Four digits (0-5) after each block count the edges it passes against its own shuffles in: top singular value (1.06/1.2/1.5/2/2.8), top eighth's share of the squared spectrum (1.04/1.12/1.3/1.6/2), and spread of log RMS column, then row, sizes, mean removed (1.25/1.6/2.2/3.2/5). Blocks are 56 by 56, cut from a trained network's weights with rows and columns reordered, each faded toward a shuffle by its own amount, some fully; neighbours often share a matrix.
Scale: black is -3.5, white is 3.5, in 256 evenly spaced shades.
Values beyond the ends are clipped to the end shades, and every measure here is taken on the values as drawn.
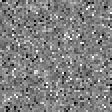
0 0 0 0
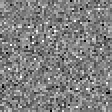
0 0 0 0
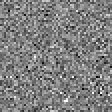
3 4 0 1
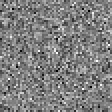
2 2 0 0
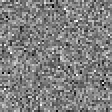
1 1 0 0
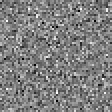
1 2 0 1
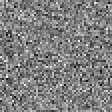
3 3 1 2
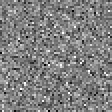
2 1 0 1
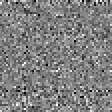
3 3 1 3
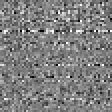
3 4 0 3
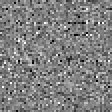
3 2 0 2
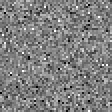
0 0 0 0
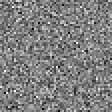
1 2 0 0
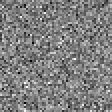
2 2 1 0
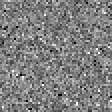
0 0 0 0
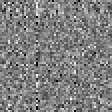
3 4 2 2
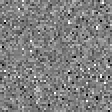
1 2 1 0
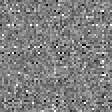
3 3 1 2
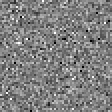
0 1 0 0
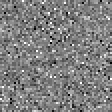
1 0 0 0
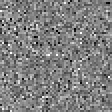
2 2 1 1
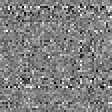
3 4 1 3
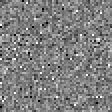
2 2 0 1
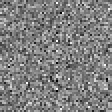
3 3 1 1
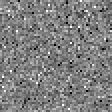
1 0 0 0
